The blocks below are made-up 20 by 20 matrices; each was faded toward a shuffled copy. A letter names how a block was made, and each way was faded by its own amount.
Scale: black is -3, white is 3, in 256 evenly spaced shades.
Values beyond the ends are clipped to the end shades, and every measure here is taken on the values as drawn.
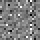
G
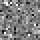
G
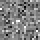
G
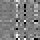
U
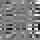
U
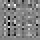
U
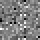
G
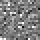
G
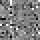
G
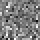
G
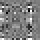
U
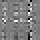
U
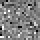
G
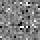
G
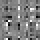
U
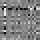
U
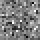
G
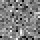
G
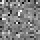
G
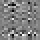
U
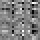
U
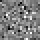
G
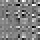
U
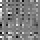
U
